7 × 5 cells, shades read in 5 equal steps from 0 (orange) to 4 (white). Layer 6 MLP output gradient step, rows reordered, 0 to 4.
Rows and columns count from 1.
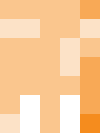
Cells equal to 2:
20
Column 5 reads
1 3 2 1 1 1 0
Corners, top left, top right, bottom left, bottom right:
2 1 3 0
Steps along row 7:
up down up down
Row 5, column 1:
2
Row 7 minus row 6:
1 0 0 0 -1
